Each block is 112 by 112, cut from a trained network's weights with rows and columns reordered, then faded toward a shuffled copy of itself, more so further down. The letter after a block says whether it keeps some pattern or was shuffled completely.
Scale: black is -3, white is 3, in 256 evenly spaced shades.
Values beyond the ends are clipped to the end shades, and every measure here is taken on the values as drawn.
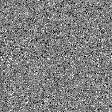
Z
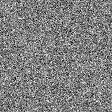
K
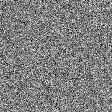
K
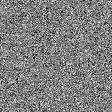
Z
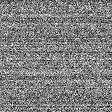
Z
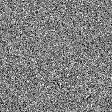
Z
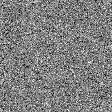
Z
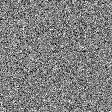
K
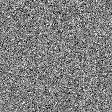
K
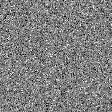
Z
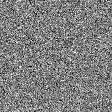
Z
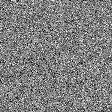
K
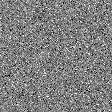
Z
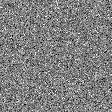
K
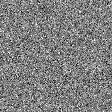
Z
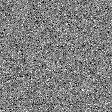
K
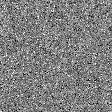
Z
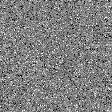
Z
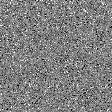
Z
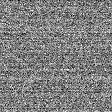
Z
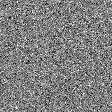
K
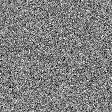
K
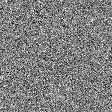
K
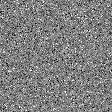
K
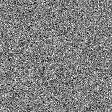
K
